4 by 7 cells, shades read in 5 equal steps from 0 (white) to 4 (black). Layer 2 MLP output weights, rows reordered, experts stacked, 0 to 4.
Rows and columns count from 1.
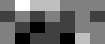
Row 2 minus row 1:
1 2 2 1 1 0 1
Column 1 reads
2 3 2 2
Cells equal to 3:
9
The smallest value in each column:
2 0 1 1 2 1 2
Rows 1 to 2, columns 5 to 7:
2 2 2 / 3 2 3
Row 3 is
2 3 4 3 3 2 2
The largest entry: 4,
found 3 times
